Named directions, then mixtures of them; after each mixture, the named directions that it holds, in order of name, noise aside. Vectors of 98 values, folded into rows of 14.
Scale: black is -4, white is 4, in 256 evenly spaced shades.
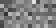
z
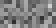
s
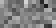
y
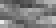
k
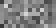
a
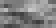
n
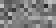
k, y, z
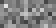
a, s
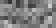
k, s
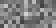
a, s, y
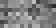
k, n, z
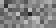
a, z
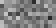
z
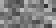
k, n, y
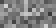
a, s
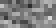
k, s, z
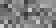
a, y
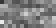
a, k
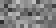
a, k, z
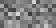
z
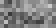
n, s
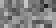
y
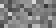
y, z
